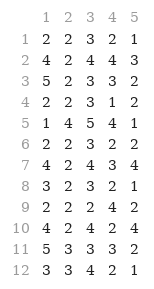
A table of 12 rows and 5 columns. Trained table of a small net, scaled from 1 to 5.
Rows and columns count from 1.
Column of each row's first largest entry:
3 1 1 3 3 3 1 1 4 1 1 3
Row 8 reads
3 2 3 2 1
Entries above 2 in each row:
1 4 3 1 3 1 4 2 1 3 4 3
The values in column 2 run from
2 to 4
